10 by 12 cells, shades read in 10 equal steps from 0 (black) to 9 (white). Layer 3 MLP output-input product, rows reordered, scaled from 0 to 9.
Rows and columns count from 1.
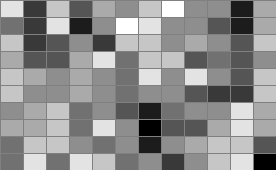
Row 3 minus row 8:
1 -4 -4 1 -6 2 7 2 3 -1 -5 1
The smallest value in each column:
4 2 3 1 2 3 0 2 3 2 1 0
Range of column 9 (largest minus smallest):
5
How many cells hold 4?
13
